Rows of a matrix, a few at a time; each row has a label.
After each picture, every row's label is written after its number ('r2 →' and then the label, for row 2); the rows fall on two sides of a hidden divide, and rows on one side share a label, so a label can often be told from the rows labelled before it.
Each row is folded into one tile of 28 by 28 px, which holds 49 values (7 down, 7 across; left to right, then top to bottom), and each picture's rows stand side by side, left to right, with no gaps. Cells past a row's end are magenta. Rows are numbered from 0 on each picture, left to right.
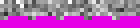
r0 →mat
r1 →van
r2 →van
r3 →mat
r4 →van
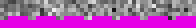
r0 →van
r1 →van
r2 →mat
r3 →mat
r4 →van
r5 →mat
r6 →van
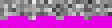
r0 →van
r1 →mat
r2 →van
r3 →van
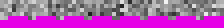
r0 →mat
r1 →van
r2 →van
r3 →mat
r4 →mat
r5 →van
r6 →mat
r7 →van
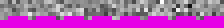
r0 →van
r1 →van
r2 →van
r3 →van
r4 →van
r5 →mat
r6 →mat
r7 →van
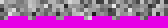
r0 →van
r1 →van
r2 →mat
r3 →mat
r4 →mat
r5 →mat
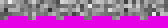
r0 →mat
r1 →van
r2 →mat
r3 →van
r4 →van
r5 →mat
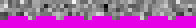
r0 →mat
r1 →mat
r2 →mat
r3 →van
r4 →mat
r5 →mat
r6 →mat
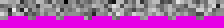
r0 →van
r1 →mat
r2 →van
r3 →mat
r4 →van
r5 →van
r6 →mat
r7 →van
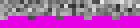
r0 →van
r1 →van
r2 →van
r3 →van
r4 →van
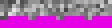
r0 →van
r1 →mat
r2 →van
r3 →van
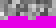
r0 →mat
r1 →van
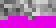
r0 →van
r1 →van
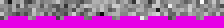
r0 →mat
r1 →van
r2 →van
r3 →mat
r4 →van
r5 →van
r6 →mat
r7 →van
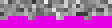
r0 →van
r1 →van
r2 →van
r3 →van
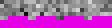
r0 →van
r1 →van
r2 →mat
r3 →van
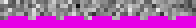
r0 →van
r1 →van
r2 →van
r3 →mat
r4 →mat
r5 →mat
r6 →van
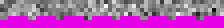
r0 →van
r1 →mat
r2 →mat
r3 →mat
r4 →mat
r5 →van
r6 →van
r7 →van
